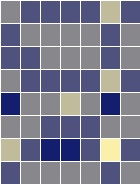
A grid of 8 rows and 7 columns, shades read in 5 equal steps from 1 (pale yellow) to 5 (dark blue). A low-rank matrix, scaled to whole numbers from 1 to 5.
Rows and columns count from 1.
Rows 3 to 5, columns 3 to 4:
3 3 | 4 4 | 3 2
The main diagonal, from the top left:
3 3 3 4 3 3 4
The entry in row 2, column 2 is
3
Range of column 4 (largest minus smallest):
3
